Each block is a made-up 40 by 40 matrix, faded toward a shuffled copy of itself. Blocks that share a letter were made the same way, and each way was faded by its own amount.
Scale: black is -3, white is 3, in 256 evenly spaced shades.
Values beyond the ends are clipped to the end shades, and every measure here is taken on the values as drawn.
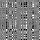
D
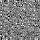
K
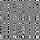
D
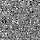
K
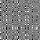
D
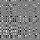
D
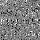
K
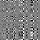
D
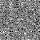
K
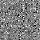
K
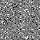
K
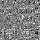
K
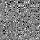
K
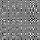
D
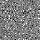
K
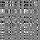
D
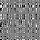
D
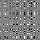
D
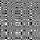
D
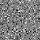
K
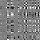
D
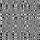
D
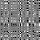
D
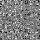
K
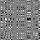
D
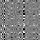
D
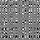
D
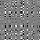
D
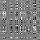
D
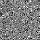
K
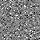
K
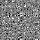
K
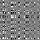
D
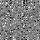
K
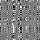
D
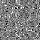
K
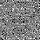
K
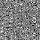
K
